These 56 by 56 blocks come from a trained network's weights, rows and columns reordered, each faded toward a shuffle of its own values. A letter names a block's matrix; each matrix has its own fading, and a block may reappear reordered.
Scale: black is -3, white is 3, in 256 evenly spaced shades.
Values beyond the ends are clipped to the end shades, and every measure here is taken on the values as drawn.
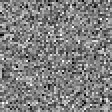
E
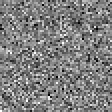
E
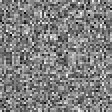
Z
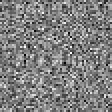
Z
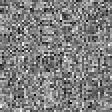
Z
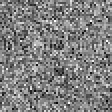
E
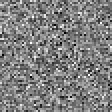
E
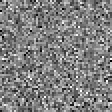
E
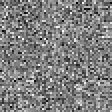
E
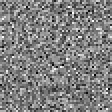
E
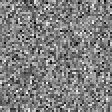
E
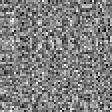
Z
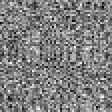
Z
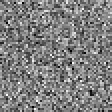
E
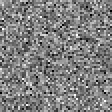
E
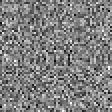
Z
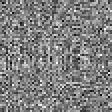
Z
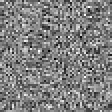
Z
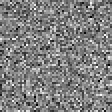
E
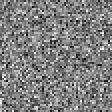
E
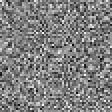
Z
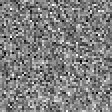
E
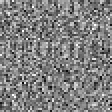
Z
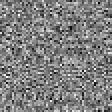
Z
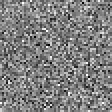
E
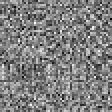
Z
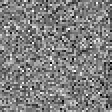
E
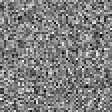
Z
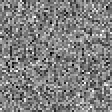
E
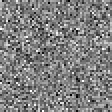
E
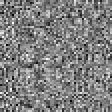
Z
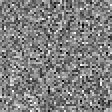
E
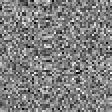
Z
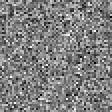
E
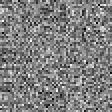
Z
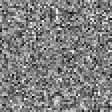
E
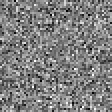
E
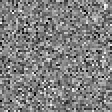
E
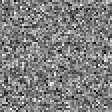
E
